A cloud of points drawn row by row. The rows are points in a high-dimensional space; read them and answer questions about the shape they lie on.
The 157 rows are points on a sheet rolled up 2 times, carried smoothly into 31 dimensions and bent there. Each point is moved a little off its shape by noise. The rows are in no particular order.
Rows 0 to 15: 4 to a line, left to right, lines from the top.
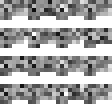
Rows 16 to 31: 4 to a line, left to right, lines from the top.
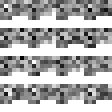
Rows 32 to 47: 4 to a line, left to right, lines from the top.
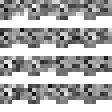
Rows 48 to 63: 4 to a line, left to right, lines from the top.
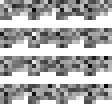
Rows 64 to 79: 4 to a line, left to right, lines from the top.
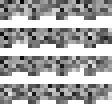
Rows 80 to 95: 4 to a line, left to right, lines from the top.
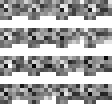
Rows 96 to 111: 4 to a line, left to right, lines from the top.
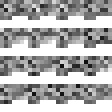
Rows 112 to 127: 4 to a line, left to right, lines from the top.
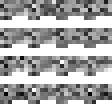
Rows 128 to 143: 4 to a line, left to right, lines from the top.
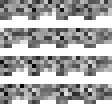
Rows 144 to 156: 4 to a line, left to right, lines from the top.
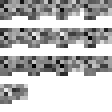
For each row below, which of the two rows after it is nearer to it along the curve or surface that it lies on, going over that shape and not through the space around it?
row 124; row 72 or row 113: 113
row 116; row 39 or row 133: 133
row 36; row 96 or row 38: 38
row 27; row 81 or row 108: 108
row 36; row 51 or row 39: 51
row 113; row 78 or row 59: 78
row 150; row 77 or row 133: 133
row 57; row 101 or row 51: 101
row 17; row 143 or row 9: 143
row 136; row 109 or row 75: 109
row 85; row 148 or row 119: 148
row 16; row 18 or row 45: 18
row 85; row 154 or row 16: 154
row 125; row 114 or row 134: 114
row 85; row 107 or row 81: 107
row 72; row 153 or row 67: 153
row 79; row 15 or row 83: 15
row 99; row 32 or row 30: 30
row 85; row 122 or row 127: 127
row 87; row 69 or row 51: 51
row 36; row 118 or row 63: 63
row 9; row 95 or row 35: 35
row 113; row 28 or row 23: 28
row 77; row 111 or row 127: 127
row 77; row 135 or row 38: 38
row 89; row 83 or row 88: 83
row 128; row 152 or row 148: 152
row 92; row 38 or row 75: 38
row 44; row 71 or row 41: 71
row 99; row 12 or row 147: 147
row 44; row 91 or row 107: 91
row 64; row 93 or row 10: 93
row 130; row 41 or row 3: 41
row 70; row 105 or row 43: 105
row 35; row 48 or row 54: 48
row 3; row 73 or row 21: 73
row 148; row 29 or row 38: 38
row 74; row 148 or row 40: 148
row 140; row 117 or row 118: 118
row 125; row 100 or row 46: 46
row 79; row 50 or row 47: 47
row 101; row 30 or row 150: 150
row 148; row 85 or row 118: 85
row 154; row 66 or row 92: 92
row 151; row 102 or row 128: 128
